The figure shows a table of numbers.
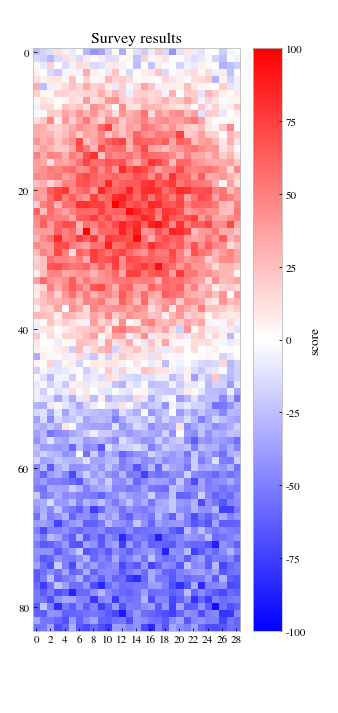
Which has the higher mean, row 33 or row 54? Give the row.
33
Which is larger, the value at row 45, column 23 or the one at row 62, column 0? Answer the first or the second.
the first
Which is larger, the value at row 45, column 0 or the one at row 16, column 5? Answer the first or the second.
the second
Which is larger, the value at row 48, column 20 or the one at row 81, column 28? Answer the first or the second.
the first
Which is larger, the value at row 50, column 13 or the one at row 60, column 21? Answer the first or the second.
the first
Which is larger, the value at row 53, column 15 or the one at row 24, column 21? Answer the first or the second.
the second
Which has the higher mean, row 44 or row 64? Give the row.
44
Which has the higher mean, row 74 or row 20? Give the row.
20
